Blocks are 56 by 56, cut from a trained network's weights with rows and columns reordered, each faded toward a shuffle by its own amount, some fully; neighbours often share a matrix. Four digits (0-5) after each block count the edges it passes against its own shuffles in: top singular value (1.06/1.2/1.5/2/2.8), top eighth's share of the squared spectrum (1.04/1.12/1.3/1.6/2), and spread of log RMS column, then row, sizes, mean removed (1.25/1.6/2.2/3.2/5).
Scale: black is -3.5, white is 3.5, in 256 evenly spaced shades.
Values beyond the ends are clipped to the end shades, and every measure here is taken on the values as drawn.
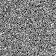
1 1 0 0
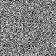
3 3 0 1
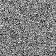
1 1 0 0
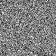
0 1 0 0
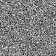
0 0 0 0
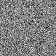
0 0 0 0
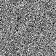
0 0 0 0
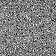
0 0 0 0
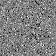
0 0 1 0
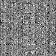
3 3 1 2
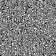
0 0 0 0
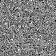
0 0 0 0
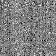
2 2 0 2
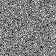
0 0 0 0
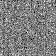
1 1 0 0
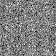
1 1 0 1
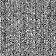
3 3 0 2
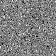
0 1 0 0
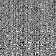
3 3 0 3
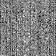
3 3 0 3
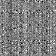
3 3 1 3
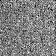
1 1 0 0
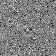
0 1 0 0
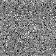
1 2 2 0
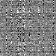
3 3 3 0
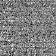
2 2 2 0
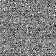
1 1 1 0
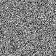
1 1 0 0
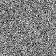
1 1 0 0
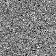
2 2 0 1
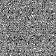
1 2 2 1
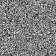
1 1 1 0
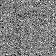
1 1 0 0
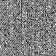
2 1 0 0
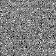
1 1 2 0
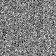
0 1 0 0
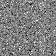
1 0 0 0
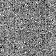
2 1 0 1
